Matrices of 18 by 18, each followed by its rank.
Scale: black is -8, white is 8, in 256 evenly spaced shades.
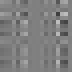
one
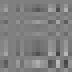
one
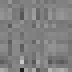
two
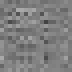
three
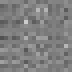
three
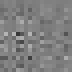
two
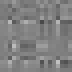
two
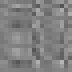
two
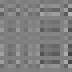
one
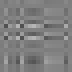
one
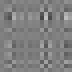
one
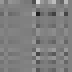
one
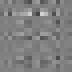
two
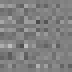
two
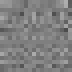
three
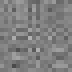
three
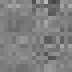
three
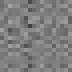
three
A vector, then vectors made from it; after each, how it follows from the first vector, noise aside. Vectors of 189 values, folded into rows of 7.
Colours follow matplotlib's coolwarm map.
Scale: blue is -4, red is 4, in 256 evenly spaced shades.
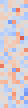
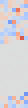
partly zeroed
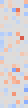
partly zeroed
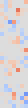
partly zeroed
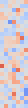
copied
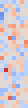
reversed
